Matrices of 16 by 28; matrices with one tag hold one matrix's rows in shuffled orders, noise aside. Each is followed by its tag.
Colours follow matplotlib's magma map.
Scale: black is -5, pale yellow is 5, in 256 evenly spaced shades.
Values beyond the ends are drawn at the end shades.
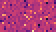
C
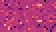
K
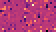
C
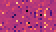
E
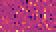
E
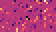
E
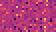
E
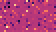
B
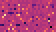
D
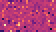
D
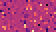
C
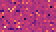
D
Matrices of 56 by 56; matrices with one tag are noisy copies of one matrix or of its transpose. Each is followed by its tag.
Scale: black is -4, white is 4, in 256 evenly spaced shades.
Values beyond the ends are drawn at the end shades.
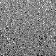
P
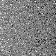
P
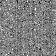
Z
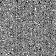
Z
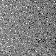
P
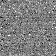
Z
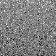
P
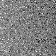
P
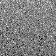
P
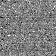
Z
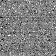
Z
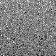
P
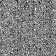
Z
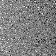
P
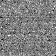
Z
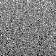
P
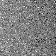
P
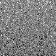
P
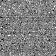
Z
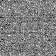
Z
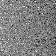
P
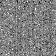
Z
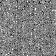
Z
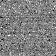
Z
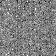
Z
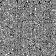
Z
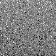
P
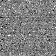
Z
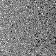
P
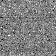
Z
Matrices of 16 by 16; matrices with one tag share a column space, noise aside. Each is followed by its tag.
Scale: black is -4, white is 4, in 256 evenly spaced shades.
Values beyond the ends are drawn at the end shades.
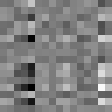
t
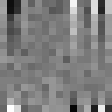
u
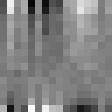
u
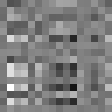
t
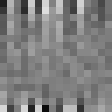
u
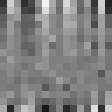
u
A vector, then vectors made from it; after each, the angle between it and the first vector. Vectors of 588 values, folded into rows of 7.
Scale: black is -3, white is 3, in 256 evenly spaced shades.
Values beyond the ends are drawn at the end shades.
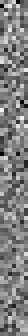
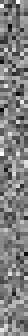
nearly opposite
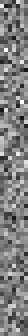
nearly opposite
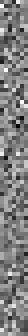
nearly opposite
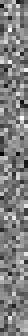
nearly parallel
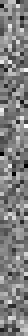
nearly parallel
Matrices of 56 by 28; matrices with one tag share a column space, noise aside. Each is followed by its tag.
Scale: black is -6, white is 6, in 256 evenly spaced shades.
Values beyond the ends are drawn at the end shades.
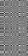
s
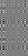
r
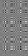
r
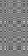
r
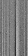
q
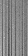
q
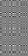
s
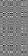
s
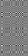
s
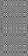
s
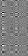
s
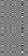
s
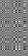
r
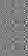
r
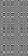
s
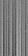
q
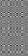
s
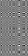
s
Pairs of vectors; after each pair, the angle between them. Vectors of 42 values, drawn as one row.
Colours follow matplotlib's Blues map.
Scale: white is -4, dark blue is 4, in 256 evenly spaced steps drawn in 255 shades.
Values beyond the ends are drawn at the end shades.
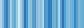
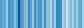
partly opposed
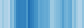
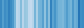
nearly opposite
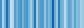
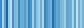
partly aligned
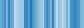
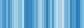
nearly parallel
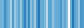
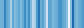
nearly parallel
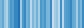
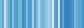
partly aligned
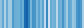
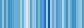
nearly opposite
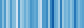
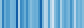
nearly opposite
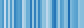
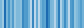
nearly opposite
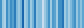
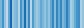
orthogonal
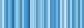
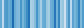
nearly parallel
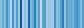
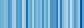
orthogonal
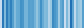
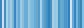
nearly opposite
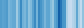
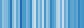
partly opposed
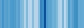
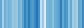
nearly opposite
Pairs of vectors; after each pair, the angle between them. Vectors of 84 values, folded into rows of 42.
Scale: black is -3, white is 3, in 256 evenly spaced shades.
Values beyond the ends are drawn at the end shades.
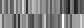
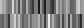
partly opposed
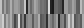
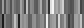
nearly opposite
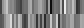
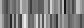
nearly opposite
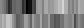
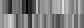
nearly parallel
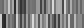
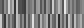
nearly parallel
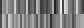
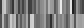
partly aligned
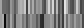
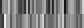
nearly opposite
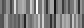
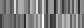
nearly parallel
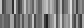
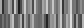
nearly parallel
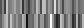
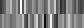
partly aligned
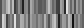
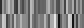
nearly parallel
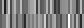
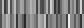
nearly parallel
